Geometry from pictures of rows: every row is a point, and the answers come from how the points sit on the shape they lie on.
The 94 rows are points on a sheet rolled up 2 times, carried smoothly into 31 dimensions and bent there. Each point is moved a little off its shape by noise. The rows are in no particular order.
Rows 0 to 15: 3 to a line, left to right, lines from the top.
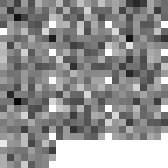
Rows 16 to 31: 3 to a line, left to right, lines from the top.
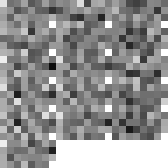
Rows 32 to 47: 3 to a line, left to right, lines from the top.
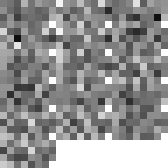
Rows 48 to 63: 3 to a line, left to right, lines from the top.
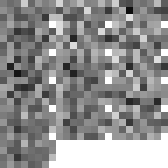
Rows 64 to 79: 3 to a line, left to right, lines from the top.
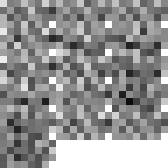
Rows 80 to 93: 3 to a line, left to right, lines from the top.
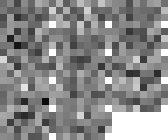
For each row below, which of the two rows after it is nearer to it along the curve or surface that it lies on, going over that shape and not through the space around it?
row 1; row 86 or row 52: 52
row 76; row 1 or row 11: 11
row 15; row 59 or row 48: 48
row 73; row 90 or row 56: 56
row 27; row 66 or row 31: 66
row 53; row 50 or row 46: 50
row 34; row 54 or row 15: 54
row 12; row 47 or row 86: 86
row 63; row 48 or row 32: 32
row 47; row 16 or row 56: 56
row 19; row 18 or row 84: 84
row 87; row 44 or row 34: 34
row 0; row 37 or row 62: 37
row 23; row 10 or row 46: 46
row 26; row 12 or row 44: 12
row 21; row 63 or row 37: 37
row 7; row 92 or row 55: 92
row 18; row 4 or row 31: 31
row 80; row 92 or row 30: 30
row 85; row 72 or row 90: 72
